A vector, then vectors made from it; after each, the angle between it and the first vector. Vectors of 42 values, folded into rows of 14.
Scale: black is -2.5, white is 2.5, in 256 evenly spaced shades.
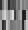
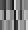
orthogonal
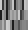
orthogonal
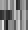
partly opposed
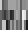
nearly opposite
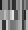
nearly parallel
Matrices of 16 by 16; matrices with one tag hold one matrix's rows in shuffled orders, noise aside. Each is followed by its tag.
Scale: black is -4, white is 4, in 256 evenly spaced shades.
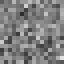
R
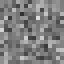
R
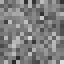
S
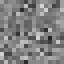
R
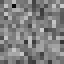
S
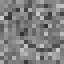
R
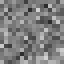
R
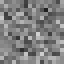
R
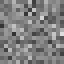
S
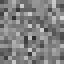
S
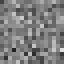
S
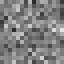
S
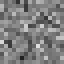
R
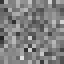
S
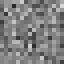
S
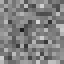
R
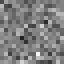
R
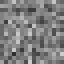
S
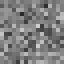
R
